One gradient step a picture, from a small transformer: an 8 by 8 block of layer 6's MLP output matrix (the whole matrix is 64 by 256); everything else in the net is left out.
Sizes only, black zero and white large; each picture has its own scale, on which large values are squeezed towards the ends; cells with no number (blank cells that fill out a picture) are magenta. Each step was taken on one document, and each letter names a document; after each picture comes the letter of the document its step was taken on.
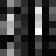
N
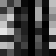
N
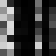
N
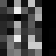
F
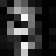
F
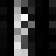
F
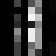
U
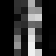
U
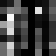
N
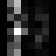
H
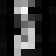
F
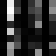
N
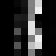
U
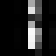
U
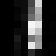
U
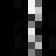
U
